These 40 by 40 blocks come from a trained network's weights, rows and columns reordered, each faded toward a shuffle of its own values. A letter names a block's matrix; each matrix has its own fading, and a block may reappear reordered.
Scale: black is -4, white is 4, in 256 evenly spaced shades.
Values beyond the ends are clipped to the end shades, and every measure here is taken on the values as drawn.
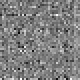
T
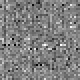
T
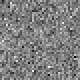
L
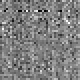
T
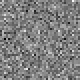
L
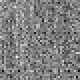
T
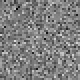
L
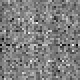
T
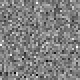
L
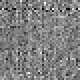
T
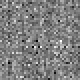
T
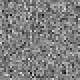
L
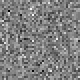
L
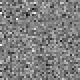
L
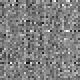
T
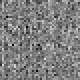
T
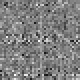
T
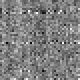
T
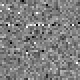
L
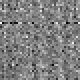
T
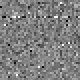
L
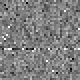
L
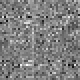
T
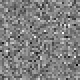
L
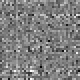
T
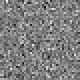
L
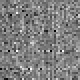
T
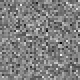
L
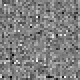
T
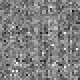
T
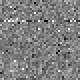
L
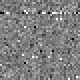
L
